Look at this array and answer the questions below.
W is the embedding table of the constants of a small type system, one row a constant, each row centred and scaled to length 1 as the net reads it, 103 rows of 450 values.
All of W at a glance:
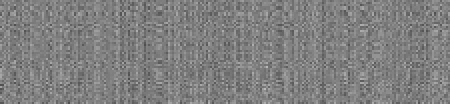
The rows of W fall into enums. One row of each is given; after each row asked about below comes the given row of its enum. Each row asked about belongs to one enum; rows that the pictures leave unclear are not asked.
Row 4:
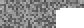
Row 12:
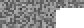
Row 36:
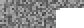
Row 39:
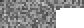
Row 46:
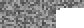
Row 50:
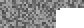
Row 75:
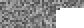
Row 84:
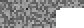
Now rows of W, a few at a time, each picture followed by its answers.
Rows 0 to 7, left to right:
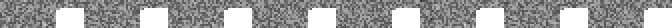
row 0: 12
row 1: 46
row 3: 50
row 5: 84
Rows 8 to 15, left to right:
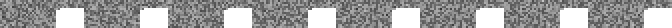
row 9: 46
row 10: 4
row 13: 12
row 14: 12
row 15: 12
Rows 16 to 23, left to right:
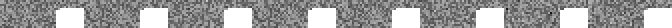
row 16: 4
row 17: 50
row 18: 12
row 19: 50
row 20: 50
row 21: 84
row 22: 39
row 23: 36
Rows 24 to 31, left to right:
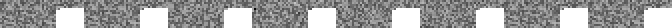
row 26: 12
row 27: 39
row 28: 50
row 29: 4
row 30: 46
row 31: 46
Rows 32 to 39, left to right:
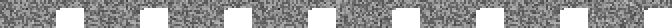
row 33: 46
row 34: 46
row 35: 84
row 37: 84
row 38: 46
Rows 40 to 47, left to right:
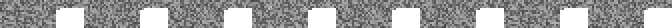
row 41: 4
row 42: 50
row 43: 84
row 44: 50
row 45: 50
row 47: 4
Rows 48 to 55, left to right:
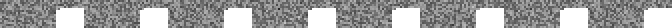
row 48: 46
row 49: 4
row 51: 84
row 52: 46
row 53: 12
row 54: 84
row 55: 50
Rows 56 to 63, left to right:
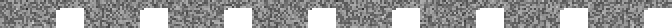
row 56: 84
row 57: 50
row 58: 46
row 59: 50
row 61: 36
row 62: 12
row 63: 12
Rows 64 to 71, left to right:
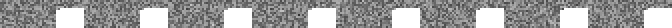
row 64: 46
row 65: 4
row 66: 12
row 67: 12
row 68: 36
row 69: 50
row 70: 75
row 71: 4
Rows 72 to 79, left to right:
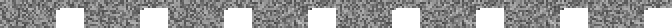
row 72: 50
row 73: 46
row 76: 4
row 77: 75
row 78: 75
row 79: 46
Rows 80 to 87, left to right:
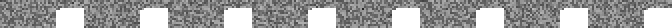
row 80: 84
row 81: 4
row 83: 46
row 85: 84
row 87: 4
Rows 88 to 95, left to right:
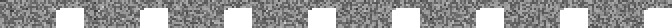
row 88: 84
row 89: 84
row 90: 46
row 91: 84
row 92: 12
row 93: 84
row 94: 12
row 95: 4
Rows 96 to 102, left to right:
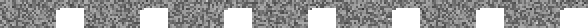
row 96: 50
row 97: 4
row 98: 12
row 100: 84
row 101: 50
